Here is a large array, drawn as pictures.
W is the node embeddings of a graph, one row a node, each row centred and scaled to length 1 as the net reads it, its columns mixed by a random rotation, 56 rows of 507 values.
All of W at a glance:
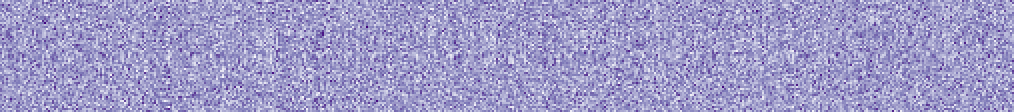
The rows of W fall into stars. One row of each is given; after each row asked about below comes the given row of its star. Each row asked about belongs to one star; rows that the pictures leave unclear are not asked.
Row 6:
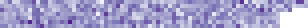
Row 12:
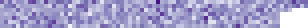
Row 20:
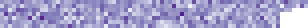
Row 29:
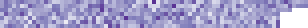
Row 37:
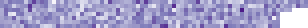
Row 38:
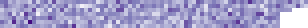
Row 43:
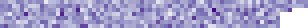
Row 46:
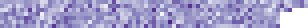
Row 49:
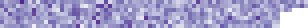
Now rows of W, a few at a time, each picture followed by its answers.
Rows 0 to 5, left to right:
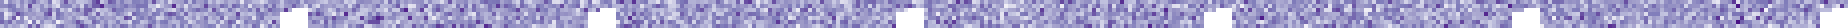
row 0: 37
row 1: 46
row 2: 12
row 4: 12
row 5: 20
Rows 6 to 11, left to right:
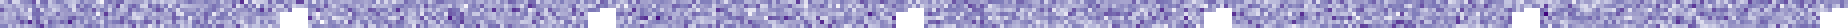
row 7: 37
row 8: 20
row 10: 46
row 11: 20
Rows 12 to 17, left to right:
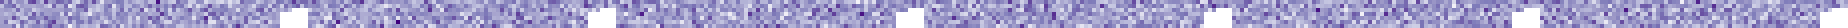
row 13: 38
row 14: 43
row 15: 49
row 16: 12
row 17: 12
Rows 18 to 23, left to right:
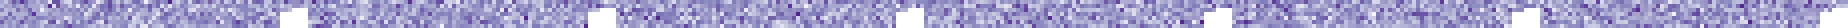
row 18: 49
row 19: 29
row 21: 29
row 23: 6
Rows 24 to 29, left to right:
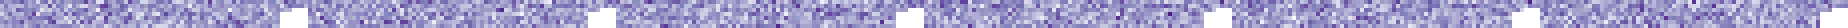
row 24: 49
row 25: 37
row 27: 43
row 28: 37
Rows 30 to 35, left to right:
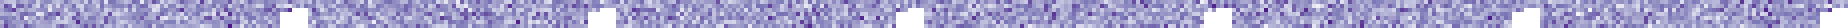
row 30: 37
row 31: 29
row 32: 20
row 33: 49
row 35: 38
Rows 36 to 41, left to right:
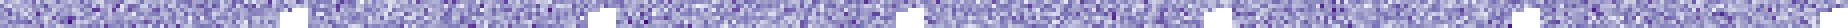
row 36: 6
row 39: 12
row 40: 29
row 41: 29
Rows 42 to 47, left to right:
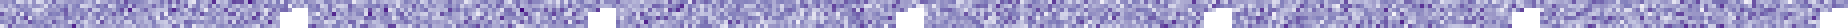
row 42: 38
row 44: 38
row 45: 49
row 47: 46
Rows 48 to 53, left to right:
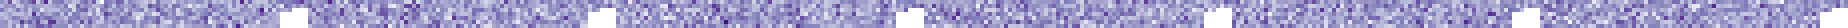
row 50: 29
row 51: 20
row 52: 38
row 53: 37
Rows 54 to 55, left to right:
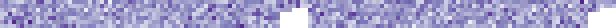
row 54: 38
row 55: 20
